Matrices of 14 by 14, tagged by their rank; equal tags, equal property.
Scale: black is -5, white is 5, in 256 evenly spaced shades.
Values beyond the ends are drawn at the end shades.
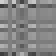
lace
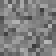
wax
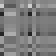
lace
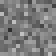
wax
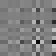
lace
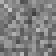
wax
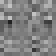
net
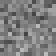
wax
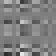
lace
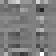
net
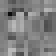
net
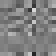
net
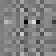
net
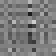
net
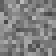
wax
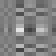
lace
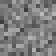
wax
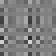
lace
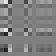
lace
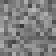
wax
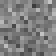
wax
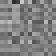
net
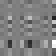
lace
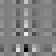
lace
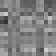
net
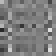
net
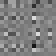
net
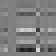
lace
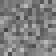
wax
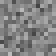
wax
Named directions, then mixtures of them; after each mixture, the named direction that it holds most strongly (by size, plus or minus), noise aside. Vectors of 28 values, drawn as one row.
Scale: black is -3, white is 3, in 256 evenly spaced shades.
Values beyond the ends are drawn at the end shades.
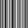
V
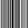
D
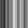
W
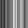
W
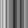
W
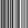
D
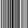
D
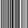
D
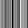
D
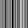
V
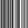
D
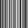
D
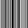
D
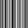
V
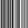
D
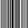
D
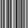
V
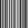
D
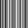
V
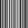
D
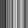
W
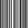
D
